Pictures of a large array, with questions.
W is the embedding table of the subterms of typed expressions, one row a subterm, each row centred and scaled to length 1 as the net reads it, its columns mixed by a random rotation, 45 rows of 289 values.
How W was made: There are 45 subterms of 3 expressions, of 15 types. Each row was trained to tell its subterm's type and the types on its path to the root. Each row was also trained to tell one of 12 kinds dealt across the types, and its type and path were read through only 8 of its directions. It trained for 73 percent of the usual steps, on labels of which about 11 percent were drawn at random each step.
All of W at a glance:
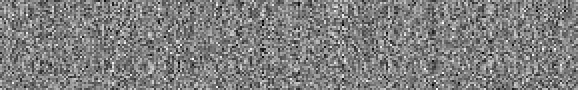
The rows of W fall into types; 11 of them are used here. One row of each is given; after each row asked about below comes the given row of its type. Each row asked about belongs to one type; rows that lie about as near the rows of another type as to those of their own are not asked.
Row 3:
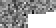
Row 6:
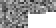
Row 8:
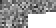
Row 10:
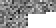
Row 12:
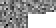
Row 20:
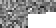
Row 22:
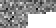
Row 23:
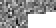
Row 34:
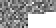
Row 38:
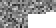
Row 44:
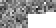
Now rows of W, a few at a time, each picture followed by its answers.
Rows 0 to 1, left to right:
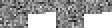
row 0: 3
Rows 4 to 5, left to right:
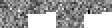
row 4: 6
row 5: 8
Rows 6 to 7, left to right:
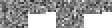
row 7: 6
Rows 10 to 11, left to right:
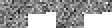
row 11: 10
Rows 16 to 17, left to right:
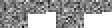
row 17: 10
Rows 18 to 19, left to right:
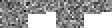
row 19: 34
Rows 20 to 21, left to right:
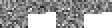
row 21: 20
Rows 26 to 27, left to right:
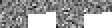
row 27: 20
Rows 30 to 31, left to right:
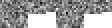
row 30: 3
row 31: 3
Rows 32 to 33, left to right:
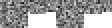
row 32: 34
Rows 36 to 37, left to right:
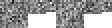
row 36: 10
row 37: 8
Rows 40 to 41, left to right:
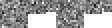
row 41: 6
